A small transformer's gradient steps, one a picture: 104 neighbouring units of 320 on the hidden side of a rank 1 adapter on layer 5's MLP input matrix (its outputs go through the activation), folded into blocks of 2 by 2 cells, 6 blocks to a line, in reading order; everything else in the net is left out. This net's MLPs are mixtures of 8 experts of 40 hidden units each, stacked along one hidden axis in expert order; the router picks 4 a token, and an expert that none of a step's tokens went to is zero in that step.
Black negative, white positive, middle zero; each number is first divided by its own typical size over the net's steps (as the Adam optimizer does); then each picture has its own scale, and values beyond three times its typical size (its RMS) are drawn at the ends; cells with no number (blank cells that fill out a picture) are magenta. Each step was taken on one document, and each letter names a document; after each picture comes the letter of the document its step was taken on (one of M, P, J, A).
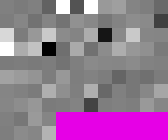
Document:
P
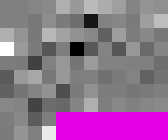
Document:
P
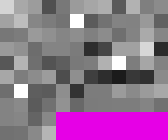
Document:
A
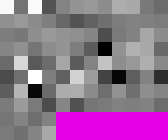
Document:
A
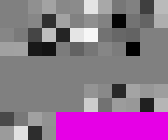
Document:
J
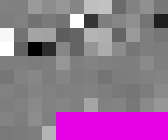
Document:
P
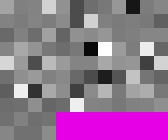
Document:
A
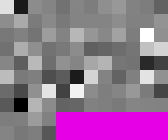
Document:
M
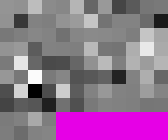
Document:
A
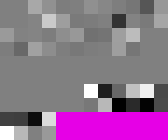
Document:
J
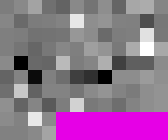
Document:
A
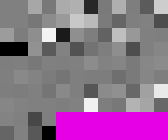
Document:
P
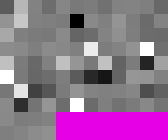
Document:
M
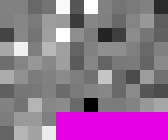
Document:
P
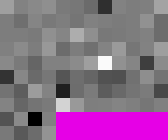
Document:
M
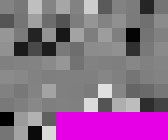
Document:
J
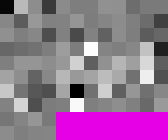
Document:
A
